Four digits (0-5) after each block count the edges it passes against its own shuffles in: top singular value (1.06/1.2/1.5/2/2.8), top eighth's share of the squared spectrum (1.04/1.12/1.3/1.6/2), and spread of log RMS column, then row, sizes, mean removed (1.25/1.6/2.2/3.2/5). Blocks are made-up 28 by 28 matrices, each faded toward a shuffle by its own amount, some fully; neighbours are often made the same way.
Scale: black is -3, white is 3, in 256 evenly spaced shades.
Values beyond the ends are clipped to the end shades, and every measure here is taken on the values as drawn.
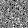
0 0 0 0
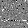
2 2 0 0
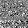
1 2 0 3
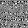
1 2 0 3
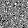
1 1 0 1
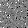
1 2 1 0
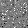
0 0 0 0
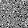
0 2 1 0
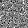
0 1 0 0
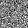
0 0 0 0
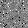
1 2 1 0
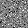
0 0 0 0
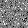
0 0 0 0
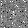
1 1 0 0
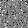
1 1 0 0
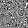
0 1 0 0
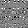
3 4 1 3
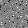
0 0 0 0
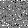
2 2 0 1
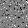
0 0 0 0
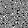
2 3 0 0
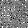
2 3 0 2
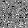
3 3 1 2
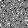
1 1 0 1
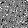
0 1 0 0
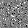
1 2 0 1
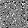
2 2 1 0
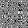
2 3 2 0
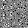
2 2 1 0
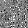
3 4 2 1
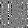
4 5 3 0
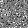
1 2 0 1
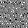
2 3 0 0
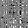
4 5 2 1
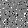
0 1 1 0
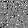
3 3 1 0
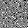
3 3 1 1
